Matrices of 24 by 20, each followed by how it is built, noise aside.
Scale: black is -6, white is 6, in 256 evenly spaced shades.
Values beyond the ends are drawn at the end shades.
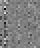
uneven columns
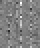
uneven columns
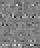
uneven rows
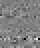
uneven rows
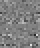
uneven rows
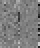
uneven columns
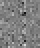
uneven columns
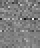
uneven rows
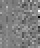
uneven columns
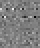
uneven rows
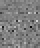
uneven rows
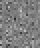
uneven columns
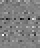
uneven rows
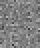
uneven columns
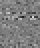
uneven rows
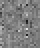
uneven columns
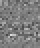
uneven rows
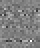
uneven rows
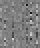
uneven columns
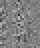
uneven columns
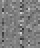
uneven columns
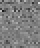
uneven rows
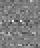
uneven rows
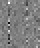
uneven columns
